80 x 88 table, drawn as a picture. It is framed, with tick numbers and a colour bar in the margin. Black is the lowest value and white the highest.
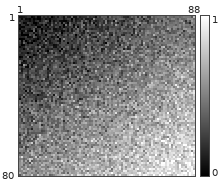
Mirror symmetry: none. Ninth with the highest average: bottom right. Ninth with the lowest average: top left. Stripes: none. Slope: up to the bottom right.
